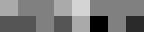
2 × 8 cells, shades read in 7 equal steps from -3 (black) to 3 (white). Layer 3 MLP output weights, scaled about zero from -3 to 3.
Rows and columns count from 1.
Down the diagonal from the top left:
1 -1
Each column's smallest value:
-1 -1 0 -1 1 -3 0 -2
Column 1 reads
1 -1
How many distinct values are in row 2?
5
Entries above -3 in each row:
8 7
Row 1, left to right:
1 0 0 1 2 0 0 0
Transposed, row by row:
1 -1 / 0 -1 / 0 0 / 1 -1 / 2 1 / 0 -3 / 0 0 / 0 -2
